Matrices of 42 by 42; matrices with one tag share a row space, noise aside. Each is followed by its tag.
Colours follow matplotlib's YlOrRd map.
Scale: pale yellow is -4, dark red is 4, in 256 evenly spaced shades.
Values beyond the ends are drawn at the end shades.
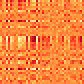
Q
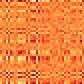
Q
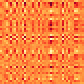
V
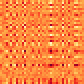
V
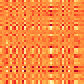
V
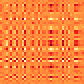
V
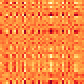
V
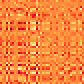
Q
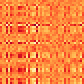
Q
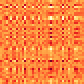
V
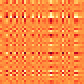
V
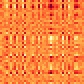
V
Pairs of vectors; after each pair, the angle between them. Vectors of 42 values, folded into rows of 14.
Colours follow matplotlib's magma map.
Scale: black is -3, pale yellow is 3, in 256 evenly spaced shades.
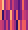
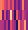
nearly parallel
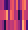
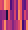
nearly opposite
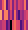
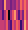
partly aligned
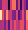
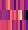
partly opposed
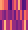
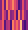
partly opposed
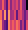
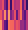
nearly parallel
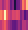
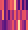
partly opposed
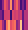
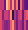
orthogonal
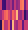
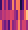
partly opposed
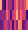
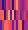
partly aligned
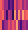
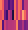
nearly parallel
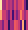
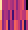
nearly parallel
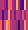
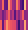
nearly parallel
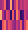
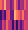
orthogonal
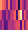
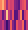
partly aligned
